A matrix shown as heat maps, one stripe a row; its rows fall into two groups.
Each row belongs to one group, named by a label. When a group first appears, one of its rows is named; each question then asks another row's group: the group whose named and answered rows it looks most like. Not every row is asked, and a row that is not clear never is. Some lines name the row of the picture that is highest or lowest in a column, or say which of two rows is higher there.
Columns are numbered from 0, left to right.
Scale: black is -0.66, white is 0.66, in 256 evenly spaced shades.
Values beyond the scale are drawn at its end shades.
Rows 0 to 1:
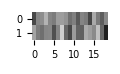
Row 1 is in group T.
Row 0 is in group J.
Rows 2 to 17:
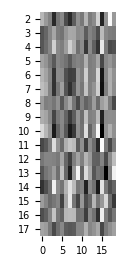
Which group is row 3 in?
J
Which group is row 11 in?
J
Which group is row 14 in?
J
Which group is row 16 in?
J
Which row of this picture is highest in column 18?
13
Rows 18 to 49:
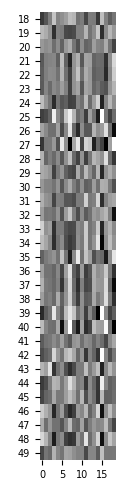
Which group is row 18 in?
J
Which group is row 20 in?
T
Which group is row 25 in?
J
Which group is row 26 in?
T
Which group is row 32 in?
T
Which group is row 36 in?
T
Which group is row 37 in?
T
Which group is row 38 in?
T
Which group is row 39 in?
J
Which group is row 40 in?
T
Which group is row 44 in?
J
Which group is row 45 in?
J
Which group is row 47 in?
T
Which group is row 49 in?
J
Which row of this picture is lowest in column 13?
27
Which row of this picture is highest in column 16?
40
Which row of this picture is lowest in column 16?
27
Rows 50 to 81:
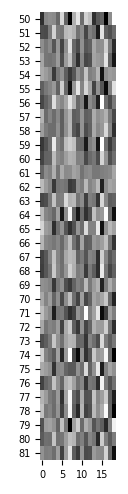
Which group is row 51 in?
J
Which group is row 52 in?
T
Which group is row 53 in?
T
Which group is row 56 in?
J
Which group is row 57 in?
T
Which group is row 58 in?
T
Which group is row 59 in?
J
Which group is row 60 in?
J
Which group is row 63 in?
J
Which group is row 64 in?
T
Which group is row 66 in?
T
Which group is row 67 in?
J
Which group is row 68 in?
J
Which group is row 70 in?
T
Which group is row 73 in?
J
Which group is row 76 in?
J
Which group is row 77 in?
T
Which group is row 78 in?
T
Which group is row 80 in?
J
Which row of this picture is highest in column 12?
50
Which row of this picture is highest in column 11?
71
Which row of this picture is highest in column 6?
63
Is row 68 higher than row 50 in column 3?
Yes
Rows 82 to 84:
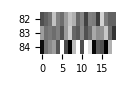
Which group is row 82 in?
J
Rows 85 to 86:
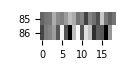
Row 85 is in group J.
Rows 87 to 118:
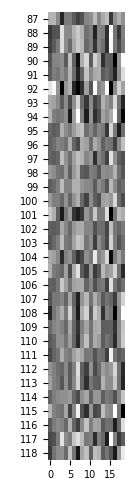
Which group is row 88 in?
J
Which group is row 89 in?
J
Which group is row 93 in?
T
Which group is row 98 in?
T
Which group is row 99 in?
J
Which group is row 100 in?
T
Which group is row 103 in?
J
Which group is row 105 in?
T
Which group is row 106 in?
J
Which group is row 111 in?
J
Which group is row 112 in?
T
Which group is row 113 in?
T
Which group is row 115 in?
T
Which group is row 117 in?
J
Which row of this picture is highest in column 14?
92
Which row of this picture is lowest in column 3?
92
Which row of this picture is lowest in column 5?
94
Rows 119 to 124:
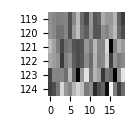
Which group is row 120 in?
T
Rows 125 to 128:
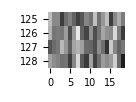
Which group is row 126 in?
T
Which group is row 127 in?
J
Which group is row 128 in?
T
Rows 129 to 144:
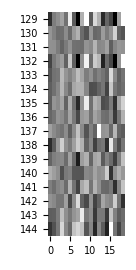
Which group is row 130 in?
T
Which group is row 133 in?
J
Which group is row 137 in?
T
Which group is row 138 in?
J
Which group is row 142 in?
T
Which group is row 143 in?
J
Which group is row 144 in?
J
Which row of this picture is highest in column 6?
144
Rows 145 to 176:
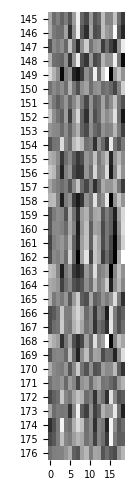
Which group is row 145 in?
T
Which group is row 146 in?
T
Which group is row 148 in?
T
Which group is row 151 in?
T
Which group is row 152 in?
T
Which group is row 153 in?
T
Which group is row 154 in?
J
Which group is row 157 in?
T
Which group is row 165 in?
T
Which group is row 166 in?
J
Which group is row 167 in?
J
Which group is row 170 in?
T
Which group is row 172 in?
J
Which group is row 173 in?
T
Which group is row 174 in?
J
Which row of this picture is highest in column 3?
174
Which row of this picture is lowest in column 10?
162
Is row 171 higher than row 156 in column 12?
Yes
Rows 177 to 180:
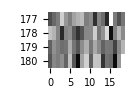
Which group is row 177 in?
J
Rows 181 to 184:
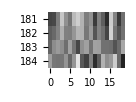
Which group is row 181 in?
J
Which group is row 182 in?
J
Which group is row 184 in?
T
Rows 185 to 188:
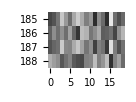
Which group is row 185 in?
J
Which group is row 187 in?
J
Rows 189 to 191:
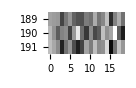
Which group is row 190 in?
T
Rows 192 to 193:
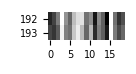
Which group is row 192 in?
J
